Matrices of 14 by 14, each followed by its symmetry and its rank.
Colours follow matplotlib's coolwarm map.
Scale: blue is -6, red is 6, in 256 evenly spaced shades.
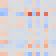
neither, rank two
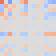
neither, rank two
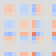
symmetric, rank one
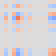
symmetric, rank one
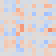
neither, rank three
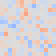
antisymmetric, full rank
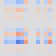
neither, rank one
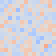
symmetric, full rank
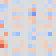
neither, rank three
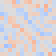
antisymmetric, full rank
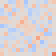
symmetric, full rank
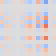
neither, rank one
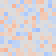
antisymmetric, full rank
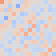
symmetric, full rank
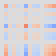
symmetric, rank one
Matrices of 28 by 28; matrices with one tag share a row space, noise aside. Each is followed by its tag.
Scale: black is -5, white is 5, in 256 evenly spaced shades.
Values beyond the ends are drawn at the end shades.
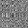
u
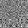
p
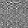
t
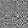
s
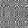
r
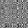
s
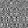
t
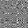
s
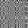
r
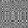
u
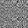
s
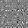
s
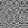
p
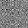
u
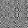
r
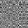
p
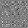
u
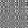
r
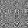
r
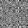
p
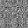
s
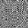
s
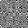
p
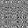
s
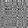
s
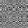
p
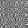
r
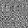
u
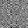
t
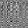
t
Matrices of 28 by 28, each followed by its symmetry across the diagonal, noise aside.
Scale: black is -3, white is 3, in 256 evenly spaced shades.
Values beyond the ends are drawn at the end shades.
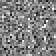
neither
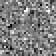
antisymmetric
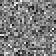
neither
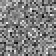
symmetric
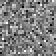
antisymmetric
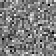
neither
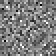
symmetric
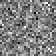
neither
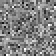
symmetric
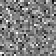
antisymmetric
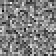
antisymmetric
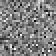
antisymmetric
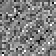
symmetric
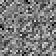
symmetric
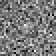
symmetric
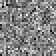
neither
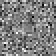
antisymmetric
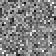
symmetric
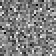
neither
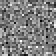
antisymmetric
